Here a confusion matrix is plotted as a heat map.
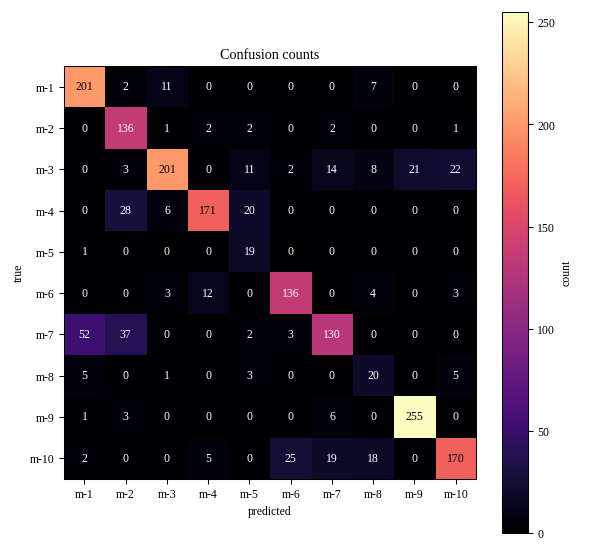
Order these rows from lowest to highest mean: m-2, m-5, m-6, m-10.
m-5, m-2, m-6, m-10
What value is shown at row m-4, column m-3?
6
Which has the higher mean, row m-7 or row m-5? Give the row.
m-7
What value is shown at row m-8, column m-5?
3
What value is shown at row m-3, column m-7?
14
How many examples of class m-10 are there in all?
239
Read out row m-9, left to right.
1 3 0 0 0 0 6 0 255 0
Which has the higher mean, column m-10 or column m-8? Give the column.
m-10
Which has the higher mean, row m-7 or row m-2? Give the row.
m-7
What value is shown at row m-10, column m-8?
18
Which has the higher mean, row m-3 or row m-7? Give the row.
m-3
